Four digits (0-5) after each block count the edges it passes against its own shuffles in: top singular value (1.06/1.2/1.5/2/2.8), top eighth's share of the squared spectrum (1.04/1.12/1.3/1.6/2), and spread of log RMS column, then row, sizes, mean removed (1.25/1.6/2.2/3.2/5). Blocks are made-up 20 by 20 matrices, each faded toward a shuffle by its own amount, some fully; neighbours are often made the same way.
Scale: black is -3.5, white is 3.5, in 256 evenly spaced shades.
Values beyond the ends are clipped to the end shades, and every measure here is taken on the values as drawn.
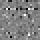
3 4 0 1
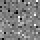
0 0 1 0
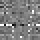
3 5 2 1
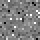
0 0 0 0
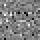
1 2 0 1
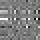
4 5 1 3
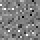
0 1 0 0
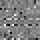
3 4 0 2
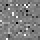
2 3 0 0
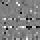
3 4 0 2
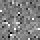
0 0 0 0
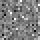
0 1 0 0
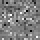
0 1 0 1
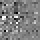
2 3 3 2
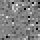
1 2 1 0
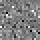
0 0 0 1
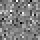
0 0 0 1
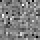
0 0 0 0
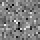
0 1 0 0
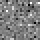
1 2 0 0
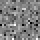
2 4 1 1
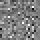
2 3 2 0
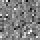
1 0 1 0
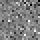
0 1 0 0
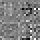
2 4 2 2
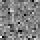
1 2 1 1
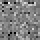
2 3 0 1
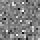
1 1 0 0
